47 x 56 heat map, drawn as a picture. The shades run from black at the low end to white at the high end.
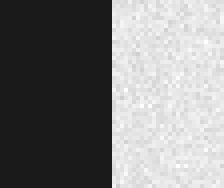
The table splits into one row of 2 panels. Panel 1,1: very low, flat. Panel 1,2: very high, fine-grained, faint in contrast.
